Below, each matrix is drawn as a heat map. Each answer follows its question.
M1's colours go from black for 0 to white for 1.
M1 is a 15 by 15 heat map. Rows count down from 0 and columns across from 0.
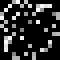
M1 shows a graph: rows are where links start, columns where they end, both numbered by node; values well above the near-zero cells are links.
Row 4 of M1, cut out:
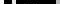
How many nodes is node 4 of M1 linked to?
3
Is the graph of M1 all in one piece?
no
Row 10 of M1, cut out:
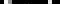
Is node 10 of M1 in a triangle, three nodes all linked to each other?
yes
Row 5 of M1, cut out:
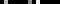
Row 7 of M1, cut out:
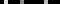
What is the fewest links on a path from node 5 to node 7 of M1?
1
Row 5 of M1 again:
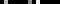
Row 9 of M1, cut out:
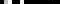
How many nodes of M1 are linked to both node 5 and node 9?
1
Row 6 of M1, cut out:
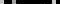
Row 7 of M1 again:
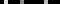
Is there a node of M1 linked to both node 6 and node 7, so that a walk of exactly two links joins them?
no
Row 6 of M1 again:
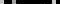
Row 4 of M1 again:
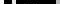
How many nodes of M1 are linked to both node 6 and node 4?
2
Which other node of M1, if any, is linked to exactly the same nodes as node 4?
none
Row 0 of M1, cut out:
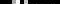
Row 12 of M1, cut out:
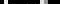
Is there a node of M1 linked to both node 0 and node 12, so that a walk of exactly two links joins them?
no
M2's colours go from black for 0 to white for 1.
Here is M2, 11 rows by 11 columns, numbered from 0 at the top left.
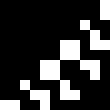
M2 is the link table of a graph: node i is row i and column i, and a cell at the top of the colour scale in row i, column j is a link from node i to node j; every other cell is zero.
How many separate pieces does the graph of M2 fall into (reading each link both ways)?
1
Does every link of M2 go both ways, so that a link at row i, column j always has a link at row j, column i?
yes
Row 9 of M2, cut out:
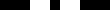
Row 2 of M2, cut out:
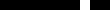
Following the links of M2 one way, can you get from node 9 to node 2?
yes
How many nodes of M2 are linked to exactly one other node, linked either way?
4
